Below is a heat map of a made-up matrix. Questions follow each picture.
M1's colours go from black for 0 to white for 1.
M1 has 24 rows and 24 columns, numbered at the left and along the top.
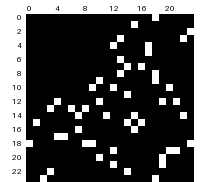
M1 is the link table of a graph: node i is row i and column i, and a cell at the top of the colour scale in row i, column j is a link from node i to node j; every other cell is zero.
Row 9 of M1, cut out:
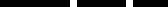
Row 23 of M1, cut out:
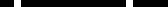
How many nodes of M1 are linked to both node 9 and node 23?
1
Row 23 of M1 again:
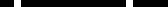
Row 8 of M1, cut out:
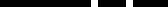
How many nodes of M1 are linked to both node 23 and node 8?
1
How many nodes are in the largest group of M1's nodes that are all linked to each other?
3
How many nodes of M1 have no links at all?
0
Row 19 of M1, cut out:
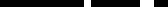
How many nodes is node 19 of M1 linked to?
3
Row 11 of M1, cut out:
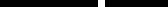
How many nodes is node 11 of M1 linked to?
1
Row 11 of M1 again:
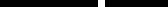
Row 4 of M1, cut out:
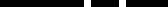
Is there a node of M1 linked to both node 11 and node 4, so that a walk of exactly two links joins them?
no
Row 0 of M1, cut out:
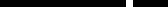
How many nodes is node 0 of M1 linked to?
1
